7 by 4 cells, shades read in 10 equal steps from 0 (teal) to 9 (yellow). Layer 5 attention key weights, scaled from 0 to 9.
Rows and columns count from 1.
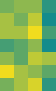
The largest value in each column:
9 6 9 6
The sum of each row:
15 17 23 10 21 23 19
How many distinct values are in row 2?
4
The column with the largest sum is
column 3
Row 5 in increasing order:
3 5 6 7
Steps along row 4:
up up down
